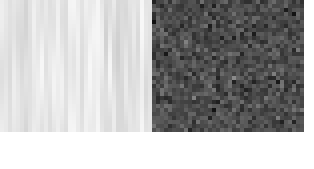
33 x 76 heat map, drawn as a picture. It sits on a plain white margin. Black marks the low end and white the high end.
The table splits into one row of 2 panels. Panel 1,1: very high, streaked downward, faint in contrast. Panel 1,2: low, fine-grained.
